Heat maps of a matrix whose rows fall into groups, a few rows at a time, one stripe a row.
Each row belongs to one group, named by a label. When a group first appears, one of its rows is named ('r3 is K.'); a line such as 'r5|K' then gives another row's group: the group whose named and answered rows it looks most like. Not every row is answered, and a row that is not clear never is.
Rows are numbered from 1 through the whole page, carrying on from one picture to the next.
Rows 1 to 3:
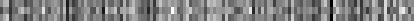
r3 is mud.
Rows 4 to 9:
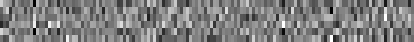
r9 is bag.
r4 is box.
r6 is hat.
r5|mud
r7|hat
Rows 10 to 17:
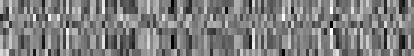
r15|bag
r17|box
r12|hat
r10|bag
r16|bag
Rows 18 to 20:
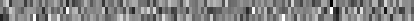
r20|hat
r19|bag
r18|mud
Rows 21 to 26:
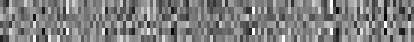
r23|box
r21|bag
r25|bag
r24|hat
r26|hat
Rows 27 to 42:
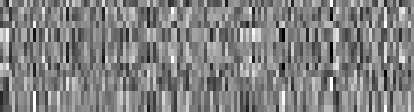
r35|mud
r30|hat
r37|box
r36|box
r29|mud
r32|box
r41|hat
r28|mud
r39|bag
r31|box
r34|mud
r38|bag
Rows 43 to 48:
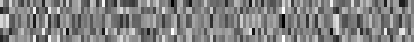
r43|bag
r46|box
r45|box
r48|hat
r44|hat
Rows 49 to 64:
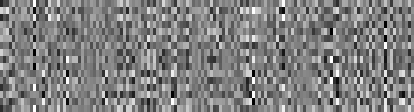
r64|hat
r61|hat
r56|box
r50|box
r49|hat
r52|box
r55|hat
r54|box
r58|box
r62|bag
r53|mud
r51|hat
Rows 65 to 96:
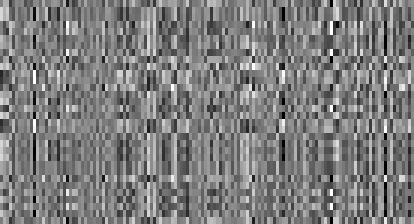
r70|box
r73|mud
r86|box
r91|box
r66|box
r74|box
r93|box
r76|hat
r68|bag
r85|box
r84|box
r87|box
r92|bag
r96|mud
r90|mud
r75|hat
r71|box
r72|bag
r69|bag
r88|box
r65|mud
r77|mud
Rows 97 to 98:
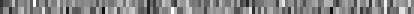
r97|hat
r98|mud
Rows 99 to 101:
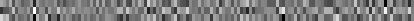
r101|box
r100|hat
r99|box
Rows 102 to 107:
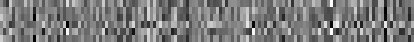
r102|bag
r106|bag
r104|box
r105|mud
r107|box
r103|box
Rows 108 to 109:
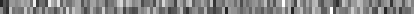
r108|hat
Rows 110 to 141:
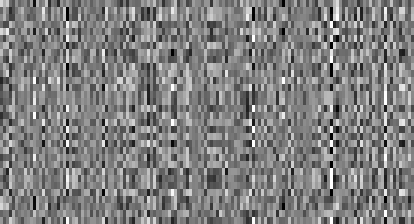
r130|bag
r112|mud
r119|mud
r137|mud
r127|mud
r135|bag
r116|mud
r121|hat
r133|mud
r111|mud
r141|bag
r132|hat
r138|box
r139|box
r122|mud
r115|bag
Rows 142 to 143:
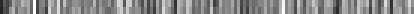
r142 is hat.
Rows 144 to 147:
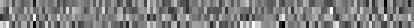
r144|box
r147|box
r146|hat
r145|bag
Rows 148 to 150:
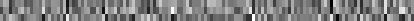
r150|bag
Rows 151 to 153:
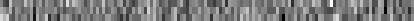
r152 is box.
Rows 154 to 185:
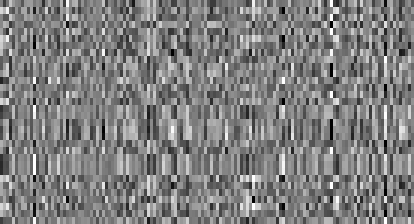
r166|box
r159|box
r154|bag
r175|bag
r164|mud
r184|box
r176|hat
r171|mud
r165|hat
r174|box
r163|mud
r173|mud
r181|box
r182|mud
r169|hat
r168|box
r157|mud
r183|box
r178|hat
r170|hat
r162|hat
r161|bag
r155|box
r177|hat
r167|bag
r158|bag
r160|box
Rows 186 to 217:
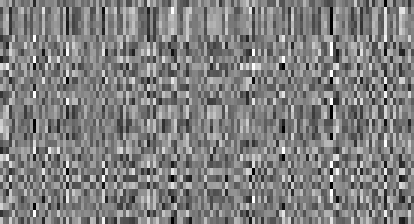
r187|mud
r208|box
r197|mud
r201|mud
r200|bag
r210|mud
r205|mud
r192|bag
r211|bag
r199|hat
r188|mud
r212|mud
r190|mud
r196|bag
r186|box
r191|hat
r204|box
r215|box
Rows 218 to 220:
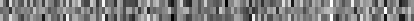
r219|hat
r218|bag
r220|bag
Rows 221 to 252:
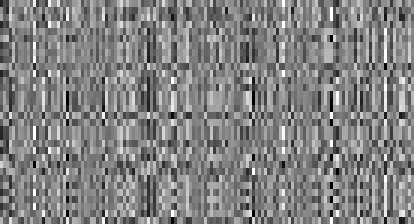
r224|hat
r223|bag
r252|bag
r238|mud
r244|box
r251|mud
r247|mud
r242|hat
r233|hat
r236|mud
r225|hat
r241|bag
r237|bag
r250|hat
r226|mud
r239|hat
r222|bag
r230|box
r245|bag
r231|hat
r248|hat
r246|hat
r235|mud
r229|hat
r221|hat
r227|hat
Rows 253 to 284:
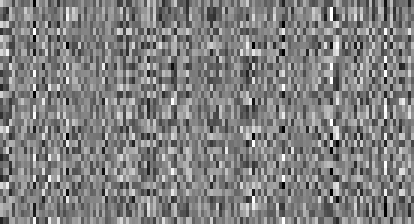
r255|bag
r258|box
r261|hat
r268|hat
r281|bag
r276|hat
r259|mud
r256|box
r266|box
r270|bag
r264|bag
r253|box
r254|bag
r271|box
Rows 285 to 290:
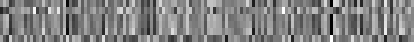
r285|mud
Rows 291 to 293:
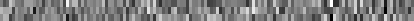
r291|bag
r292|box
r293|mud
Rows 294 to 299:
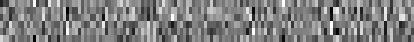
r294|hat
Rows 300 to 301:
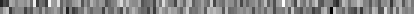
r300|hat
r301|mud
